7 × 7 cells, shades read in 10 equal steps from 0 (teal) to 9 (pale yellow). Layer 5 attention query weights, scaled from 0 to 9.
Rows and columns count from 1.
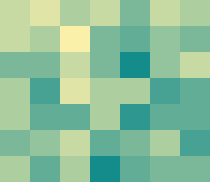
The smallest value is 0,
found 2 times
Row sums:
45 38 31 33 25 31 26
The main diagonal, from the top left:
7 6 7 6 1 6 4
